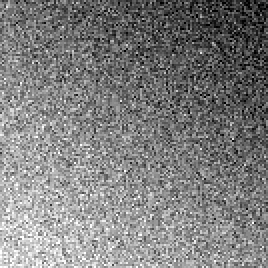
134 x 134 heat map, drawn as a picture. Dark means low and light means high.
The bottom left is the ninth with the highest average. No regular stripes run through it. The texture is fine-grained noise. There is an overall slope up to the bottom left. No single row or column stands out from its neighbours. Neither half mirrors the other. The ninth with the lowest average is the top right.
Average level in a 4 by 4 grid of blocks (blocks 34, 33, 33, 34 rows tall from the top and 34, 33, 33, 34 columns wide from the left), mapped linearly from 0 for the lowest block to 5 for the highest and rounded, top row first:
2 1 1 0 | 3 2 2 1 | 4 3 3 2 | 5 4 4 3
